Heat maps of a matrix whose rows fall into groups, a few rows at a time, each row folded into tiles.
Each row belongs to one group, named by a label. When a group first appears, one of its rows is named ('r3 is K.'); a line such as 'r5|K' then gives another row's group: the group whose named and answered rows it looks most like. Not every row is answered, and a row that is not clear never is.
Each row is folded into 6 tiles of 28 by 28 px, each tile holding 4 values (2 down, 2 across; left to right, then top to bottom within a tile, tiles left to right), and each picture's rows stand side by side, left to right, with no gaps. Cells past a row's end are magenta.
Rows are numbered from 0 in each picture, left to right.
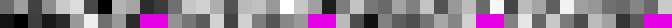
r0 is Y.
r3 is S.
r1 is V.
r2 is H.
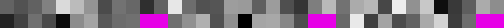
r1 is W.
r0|Y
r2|S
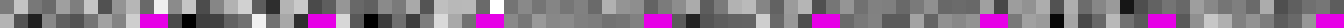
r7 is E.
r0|H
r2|H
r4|Y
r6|W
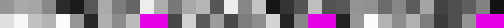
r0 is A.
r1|S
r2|E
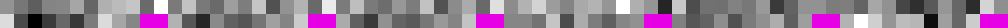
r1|H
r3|V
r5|A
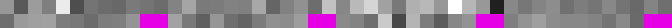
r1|H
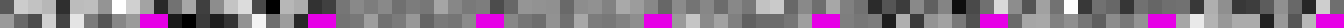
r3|V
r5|W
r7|A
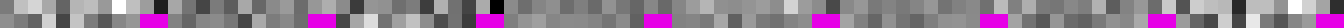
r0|V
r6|H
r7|V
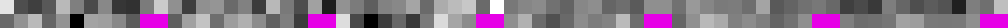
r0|W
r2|H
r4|E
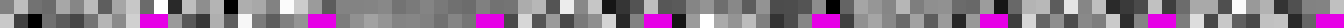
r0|H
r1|V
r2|E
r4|E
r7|S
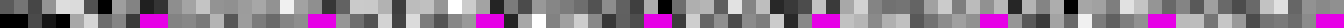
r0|Y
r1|V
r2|V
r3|E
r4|S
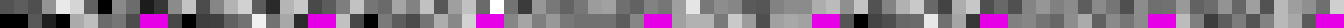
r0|Y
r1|Y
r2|H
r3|A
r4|A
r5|Y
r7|H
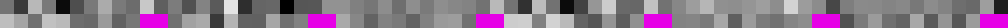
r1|W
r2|H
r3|A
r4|V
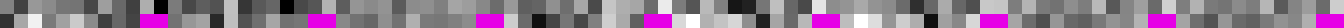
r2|V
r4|A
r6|H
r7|H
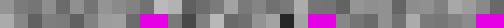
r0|H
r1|S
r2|V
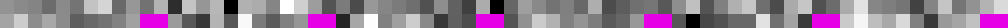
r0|A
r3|E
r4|Y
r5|A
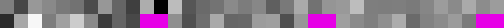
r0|E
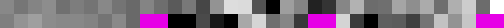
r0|E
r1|Y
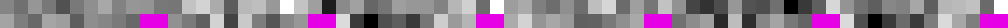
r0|A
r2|H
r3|A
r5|H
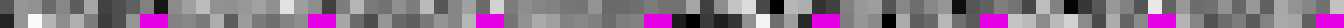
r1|V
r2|H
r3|E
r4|Y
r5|W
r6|A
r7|H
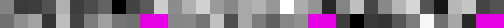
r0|W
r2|Y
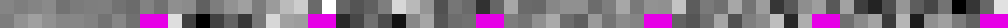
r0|E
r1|H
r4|S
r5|W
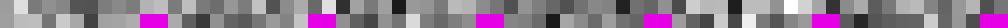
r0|A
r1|H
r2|V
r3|W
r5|Y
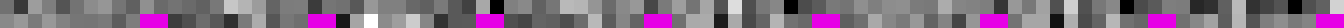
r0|A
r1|Y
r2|E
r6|W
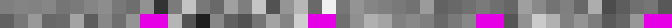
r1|H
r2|E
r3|E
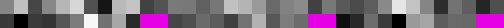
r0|Y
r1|Y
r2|Y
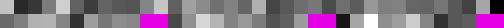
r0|W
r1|E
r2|E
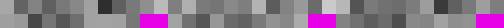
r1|H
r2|S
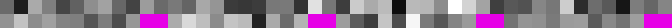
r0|A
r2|V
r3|W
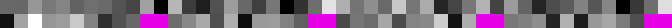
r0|E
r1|W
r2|S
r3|W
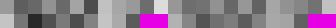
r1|H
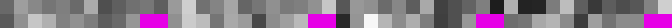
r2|E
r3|W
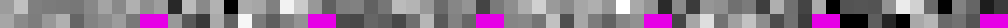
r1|V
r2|Y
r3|V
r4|E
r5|Y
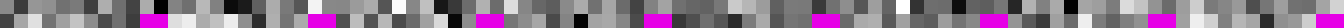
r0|E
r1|A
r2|S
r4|Y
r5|W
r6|V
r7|A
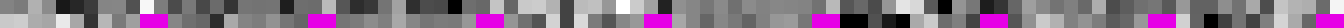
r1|W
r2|W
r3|V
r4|H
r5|Y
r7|H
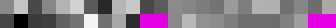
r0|Y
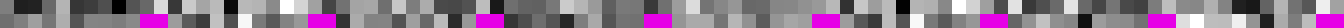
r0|W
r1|V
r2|S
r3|Y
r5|V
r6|W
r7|A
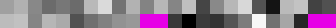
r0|A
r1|Y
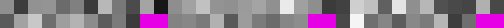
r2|S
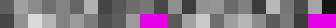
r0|E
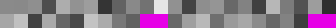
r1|E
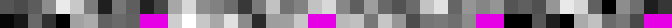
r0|Y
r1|A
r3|Y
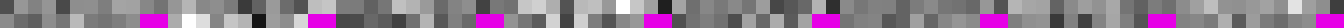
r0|V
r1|A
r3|V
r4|S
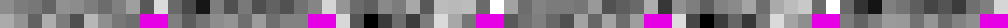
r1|W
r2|H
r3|S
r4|H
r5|W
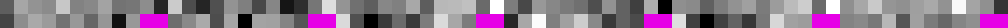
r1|W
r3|E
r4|H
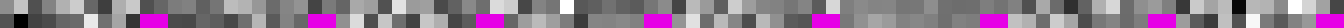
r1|Y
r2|S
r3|W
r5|E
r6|A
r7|V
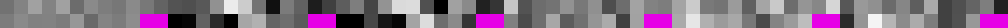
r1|Y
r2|Y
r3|S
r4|A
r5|E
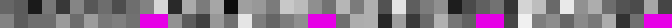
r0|W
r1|V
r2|W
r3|S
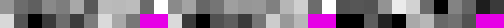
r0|H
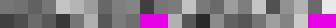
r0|Y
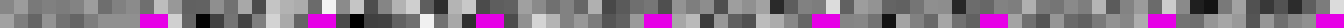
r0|H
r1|H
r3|E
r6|H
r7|W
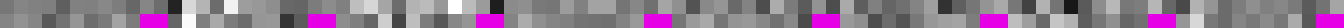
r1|S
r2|V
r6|A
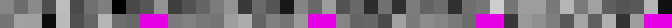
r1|W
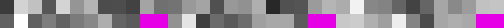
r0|S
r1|S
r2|A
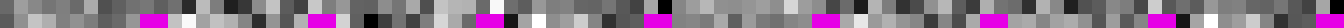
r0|E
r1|A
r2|H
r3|E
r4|V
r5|A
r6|A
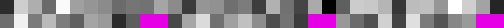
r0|S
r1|E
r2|V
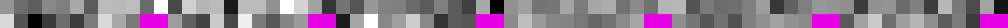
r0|H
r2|E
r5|E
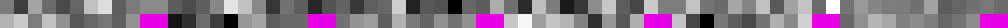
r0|A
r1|Y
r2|W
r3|A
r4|H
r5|E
